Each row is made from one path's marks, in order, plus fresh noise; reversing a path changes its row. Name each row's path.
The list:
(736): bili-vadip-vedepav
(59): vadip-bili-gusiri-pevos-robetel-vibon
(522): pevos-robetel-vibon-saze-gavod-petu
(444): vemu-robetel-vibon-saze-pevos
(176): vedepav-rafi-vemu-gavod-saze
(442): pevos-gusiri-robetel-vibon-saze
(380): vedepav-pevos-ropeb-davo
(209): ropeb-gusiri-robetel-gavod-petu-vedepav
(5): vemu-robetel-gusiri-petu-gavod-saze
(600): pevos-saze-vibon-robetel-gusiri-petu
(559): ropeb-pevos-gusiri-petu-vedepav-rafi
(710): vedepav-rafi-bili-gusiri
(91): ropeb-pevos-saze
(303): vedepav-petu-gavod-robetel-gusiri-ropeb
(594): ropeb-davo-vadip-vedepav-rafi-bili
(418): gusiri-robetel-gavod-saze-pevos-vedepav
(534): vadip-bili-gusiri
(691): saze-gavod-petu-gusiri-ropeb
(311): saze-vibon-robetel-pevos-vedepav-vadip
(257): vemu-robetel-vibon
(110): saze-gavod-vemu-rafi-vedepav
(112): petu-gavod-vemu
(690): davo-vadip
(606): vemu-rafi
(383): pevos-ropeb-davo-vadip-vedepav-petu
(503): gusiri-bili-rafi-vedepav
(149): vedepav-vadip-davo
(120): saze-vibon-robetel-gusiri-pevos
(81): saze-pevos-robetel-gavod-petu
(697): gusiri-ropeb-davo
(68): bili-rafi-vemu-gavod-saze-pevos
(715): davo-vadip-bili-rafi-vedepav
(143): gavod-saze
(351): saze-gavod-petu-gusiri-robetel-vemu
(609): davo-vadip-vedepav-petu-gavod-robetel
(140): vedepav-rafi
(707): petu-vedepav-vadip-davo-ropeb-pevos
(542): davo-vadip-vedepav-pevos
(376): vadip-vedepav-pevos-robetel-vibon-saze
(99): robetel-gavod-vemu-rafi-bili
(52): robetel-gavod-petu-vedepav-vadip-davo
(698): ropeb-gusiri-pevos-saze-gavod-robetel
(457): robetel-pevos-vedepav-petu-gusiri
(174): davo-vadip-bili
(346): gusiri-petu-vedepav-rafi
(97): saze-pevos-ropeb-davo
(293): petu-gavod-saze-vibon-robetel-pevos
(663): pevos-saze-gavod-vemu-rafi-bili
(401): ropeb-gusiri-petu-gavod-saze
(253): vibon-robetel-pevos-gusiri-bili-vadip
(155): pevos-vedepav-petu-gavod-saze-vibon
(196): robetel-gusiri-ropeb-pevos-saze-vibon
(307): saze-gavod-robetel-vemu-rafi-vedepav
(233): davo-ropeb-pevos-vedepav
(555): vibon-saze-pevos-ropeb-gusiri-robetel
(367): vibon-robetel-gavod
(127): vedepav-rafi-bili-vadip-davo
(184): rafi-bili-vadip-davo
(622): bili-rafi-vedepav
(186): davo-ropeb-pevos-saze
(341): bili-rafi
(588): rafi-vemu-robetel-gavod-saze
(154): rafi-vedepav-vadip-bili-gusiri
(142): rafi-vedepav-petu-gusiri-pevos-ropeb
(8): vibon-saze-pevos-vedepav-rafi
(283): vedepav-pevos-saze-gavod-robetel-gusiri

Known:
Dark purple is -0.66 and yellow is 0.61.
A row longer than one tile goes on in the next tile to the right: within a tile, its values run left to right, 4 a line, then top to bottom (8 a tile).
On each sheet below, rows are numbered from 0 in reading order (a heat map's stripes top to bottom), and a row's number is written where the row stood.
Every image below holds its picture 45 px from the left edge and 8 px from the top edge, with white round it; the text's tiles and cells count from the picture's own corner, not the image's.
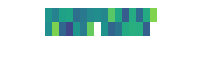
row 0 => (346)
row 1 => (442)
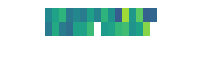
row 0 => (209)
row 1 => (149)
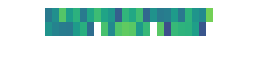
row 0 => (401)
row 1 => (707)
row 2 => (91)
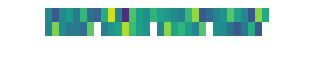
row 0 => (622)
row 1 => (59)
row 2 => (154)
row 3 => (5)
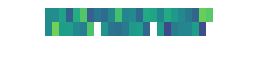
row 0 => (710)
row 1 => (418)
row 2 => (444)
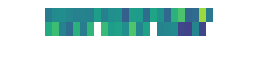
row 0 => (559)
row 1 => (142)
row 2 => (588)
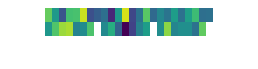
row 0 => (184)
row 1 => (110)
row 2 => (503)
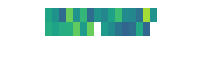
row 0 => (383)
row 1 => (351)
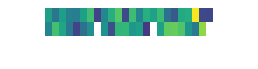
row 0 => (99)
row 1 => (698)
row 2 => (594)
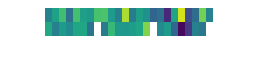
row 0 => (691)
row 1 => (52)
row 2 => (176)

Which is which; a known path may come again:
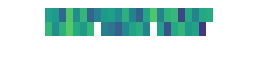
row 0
(542)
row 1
(376)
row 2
(698)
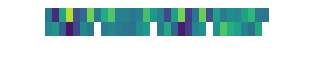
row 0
(176)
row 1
(257)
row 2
(307)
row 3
(341)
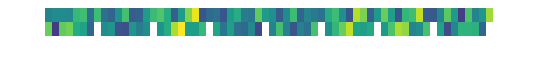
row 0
(186)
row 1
(8)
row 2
(174)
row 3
(68)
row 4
(140)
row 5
(534)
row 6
(184)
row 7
(196)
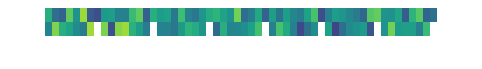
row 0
(715)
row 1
(97)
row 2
(311)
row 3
(609)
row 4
(99)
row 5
(444)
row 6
(710)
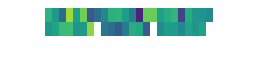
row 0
(149)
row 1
(293)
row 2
(303)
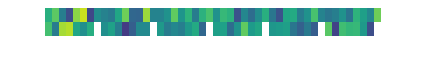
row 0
(697)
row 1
(112)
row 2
(401)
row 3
(457)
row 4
(663)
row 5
(91)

